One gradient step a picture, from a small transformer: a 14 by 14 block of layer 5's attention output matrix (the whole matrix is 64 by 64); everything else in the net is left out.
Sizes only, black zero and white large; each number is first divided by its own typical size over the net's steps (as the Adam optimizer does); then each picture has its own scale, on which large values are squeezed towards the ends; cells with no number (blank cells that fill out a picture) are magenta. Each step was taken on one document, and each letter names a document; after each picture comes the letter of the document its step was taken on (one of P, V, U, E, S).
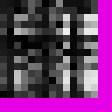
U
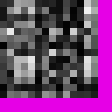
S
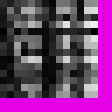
U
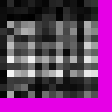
S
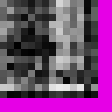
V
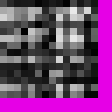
V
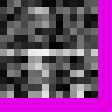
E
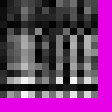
S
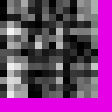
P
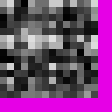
E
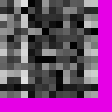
U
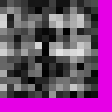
V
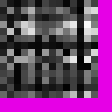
S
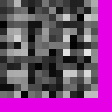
U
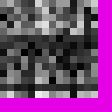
E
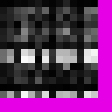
S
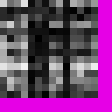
P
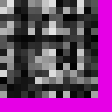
E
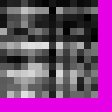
E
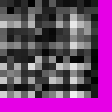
V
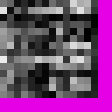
V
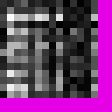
P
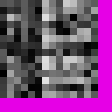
V
